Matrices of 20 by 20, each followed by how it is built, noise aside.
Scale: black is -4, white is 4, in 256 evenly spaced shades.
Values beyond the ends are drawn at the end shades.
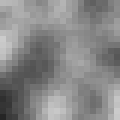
smooth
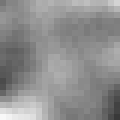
smooth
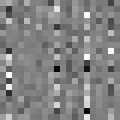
uneven columns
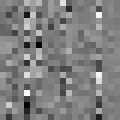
uneven columns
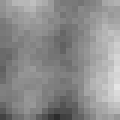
smooth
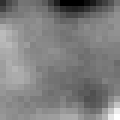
smooth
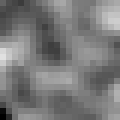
smooth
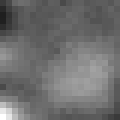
smooth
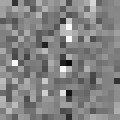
uneven columns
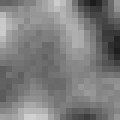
smooth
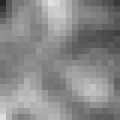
smooth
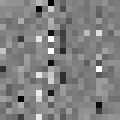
uneven columns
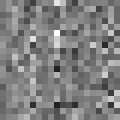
uneven columns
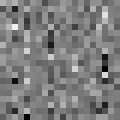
uneven columns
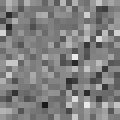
uneven columns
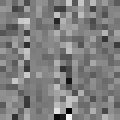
uneven columns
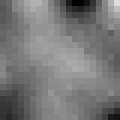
smooth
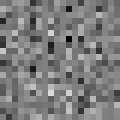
uneven columns
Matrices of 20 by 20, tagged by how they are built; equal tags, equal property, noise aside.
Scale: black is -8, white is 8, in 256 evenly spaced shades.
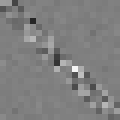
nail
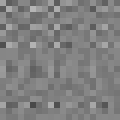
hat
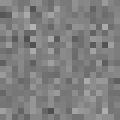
hat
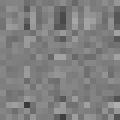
hat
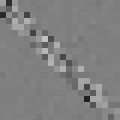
nail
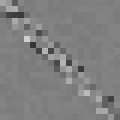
nail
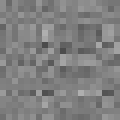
hat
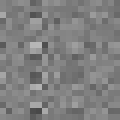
hat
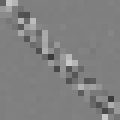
nail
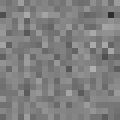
hat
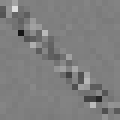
nail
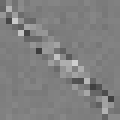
nail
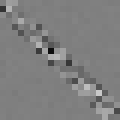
nail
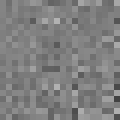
hat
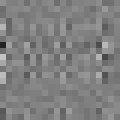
hat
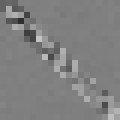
nail
